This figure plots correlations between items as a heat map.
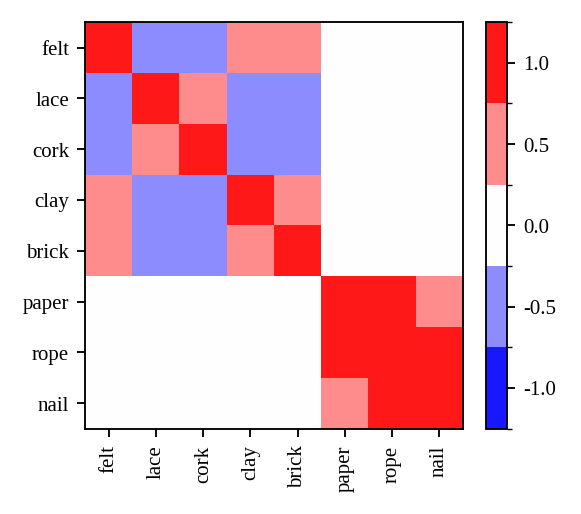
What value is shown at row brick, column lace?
-0.5
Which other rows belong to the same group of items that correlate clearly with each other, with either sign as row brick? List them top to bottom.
felt, lace, cork, clay
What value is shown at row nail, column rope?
1.0
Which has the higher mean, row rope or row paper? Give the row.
rope
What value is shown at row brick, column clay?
0.5
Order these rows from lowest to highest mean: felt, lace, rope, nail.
lace, felt, nail, rope
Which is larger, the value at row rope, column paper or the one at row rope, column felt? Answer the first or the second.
the first
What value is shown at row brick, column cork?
-0.5
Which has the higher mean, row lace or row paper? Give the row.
paper
